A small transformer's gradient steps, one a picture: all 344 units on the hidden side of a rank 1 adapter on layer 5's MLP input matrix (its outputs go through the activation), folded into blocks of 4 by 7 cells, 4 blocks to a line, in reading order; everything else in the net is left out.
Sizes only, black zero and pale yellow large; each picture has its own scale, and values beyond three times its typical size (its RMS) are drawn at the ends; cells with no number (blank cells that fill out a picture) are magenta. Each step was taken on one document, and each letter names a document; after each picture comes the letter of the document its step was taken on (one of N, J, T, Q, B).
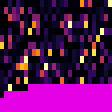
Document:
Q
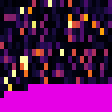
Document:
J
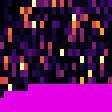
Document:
J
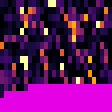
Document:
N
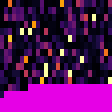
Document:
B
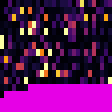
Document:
Q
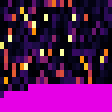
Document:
J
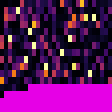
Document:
B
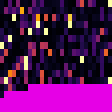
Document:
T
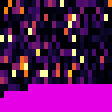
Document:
B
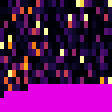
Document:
T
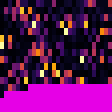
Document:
Q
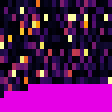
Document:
Q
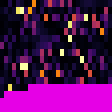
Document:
J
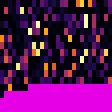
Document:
T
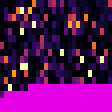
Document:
J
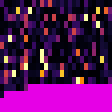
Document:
N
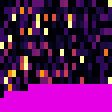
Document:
T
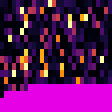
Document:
N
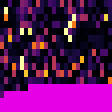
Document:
B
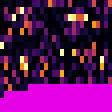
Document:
J
